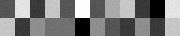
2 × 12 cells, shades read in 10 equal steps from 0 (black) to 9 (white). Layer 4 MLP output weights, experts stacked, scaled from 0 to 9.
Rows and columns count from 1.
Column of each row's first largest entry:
6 1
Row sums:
58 46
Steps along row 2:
down up down same down up down down up down up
